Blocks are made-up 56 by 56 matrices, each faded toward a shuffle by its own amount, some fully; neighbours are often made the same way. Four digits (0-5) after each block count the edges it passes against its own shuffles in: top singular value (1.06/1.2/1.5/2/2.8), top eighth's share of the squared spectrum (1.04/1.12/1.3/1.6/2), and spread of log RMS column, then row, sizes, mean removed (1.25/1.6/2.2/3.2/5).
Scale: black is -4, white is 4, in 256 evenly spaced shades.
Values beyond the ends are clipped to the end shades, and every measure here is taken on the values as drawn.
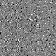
3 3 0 0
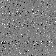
2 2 1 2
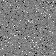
0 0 0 0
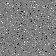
0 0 0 0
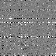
3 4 2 3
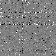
2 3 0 2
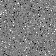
0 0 0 0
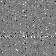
2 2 0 1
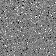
0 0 0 0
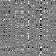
4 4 3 2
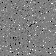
1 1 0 0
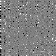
4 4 2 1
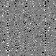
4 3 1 1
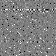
3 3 0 1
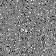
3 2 1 0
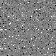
3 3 1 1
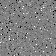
0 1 0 0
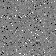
2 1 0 0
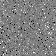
1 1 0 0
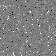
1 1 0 0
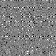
4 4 1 2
